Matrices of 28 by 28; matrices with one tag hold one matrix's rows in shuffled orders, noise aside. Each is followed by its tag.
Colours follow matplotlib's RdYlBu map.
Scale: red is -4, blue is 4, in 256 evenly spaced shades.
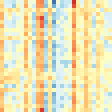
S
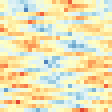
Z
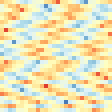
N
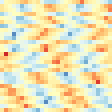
N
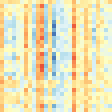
S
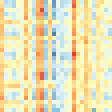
S
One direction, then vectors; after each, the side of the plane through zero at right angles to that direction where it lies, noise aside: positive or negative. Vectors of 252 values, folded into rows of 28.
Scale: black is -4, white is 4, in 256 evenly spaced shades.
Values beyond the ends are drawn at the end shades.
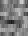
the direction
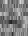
positive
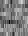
positive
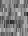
positive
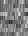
positive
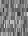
negative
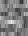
negative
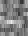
negative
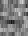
positive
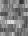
negative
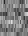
negative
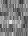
negative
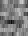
positive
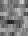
positive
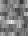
negative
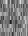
positive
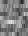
negative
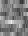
negative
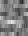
negative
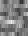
negative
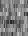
positive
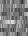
negative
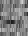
positive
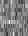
negative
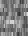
negative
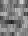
positive
